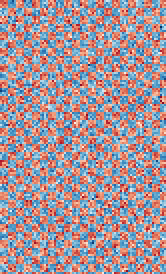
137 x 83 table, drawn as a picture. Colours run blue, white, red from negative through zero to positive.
No single row or column stands out from its neighbours. There is no overall slope. A checkerboard runs through the table. Overall the values sit about 50% of the way up the scale. The histogram has two humps.
